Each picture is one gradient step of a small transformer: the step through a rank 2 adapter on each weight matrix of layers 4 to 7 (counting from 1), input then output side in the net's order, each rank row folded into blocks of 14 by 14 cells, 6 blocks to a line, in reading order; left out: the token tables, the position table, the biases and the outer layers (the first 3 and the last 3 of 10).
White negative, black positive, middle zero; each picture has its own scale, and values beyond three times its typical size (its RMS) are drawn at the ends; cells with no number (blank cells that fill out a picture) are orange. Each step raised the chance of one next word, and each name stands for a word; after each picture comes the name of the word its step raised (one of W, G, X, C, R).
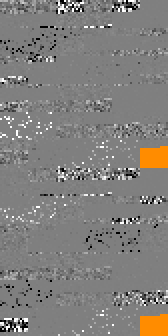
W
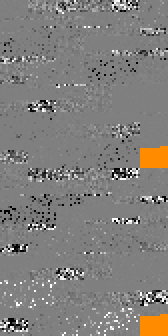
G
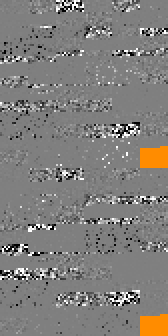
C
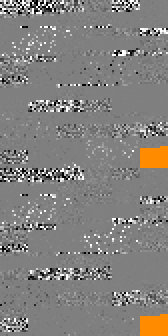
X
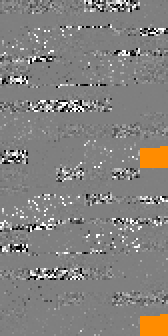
X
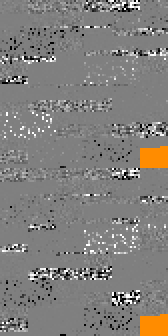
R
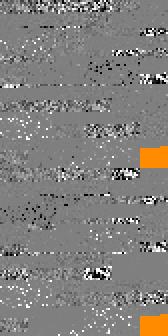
G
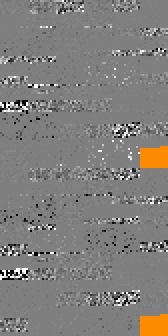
C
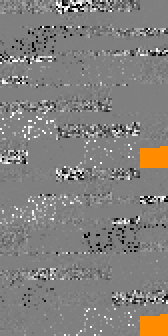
W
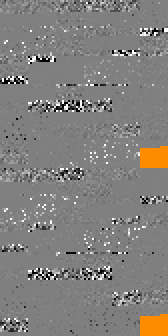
X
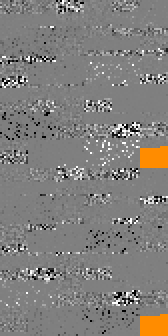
C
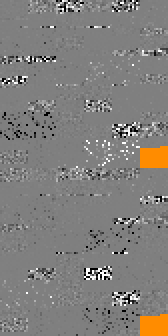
C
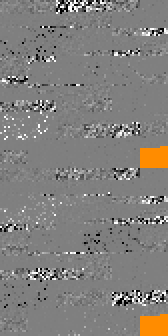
W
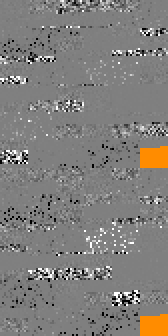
R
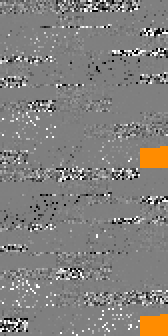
G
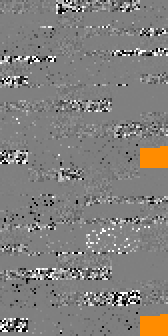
R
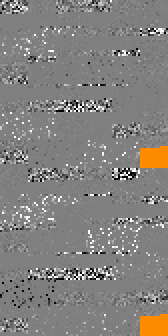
X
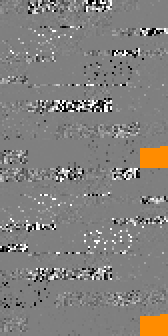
X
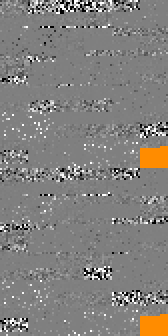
G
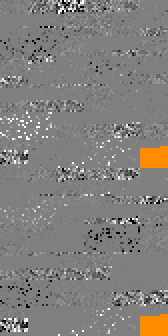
W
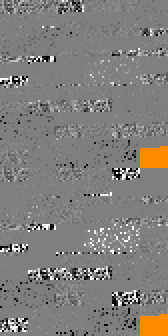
R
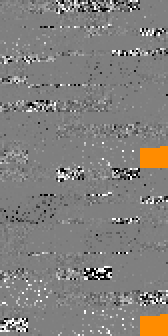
G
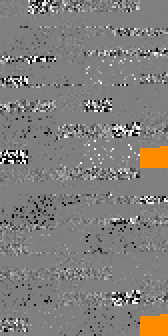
C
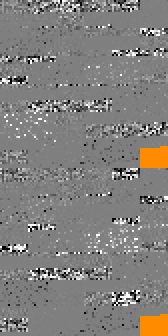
R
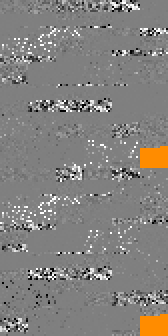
X
